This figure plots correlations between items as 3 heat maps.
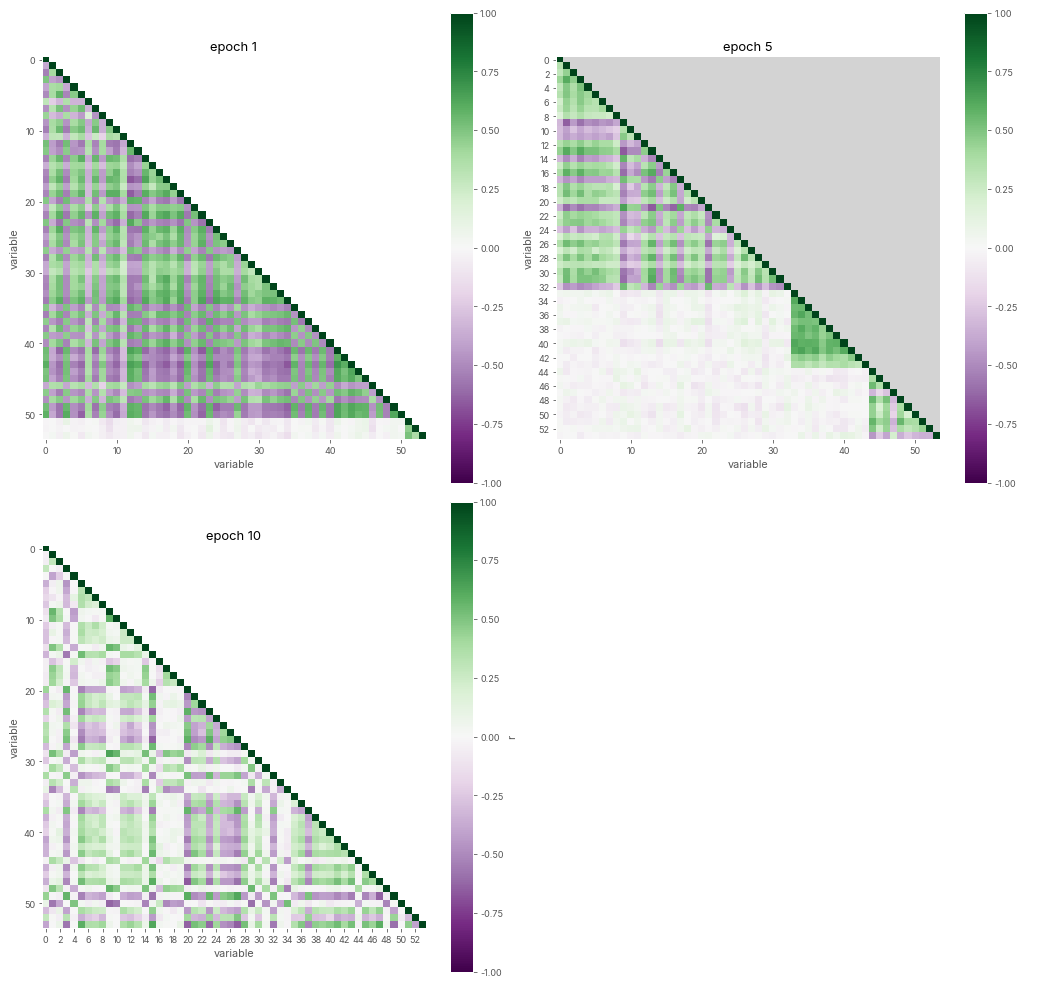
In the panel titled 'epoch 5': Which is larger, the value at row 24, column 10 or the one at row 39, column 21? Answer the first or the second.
the first
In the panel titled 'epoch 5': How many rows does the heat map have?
54
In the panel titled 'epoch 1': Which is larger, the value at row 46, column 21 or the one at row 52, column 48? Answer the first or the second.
the first
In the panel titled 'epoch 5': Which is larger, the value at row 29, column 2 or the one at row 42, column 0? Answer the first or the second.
the first
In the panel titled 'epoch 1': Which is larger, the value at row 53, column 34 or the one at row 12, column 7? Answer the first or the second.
the first
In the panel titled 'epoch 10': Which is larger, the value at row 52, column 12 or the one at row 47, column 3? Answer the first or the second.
the first
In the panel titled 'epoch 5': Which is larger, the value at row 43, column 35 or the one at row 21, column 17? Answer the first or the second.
the second
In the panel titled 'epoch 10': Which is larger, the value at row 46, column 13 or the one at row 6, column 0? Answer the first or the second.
the first
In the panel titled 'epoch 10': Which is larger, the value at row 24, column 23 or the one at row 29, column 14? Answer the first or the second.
the second
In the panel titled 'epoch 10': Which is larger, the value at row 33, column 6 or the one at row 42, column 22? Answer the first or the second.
the second
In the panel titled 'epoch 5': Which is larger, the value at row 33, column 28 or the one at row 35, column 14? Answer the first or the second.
the first
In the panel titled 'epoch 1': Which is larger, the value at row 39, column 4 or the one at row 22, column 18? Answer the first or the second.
the second
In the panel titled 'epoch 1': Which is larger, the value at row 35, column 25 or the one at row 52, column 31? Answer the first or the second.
the second
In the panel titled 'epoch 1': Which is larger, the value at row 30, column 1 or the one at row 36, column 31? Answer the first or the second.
the second
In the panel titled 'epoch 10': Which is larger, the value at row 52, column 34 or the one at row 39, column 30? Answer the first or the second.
the second
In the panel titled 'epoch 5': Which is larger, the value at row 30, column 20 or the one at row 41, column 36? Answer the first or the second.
the second
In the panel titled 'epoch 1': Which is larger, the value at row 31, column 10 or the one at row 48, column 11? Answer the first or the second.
the first
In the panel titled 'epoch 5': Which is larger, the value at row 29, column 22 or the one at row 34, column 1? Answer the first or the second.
the first
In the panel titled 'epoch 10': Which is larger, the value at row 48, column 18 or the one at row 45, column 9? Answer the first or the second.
the first
